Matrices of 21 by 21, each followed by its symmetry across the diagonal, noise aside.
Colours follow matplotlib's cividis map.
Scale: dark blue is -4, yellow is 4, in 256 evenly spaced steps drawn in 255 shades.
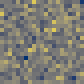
neither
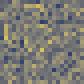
symmetric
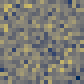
symmetric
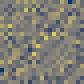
symmetric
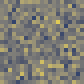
neither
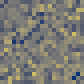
symmetric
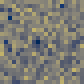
neither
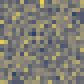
symmetric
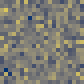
neither
